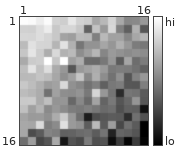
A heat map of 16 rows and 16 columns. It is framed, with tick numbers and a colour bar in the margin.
The ninth with the highest average is the top left. Fine speckle covers the field. The field climbs toward the top left. There are no regular stripes.
